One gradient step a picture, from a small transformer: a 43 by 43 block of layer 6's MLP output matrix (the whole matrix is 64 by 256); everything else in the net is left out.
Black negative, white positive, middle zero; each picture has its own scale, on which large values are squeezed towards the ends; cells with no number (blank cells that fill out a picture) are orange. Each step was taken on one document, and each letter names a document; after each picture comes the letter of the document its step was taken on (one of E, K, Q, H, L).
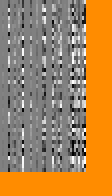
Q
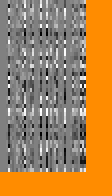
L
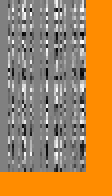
L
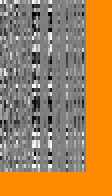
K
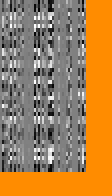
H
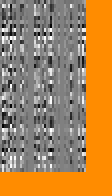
H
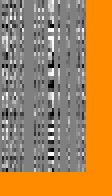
H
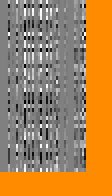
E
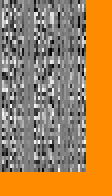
H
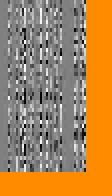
E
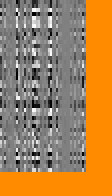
K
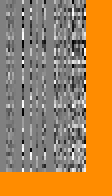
Q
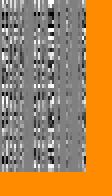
H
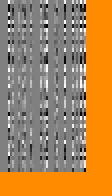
L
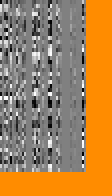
K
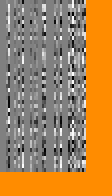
Q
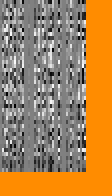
H
